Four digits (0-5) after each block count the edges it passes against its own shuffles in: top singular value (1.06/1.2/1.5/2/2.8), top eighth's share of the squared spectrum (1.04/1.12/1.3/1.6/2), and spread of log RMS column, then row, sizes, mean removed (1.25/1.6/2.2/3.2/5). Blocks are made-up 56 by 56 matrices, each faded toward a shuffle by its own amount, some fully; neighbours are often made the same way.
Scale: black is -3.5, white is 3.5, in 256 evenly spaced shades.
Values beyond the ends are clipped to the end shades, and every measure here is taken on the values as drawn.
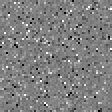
1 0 0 0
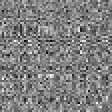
4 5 3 3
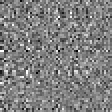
4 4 2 3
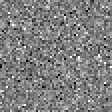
2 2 0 0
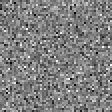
0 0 0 0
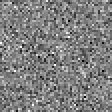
0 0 0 0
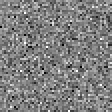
2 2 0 1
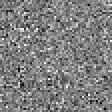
3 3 1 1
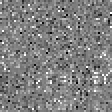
3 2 0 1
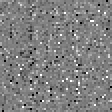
2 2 0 0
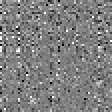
4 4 2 1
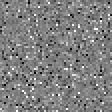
1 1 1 0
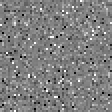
2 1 0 0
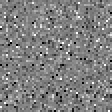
3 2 1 1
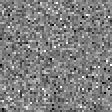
0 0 0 0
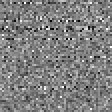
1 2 0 3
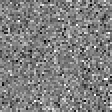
0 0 0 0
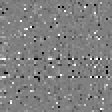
4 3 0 1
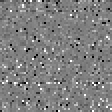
3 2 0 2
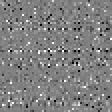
4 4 1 2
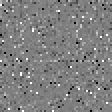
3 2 0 0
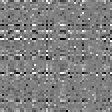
5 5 3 3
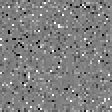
2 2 0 0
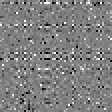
4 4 2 3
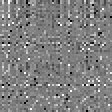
4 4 2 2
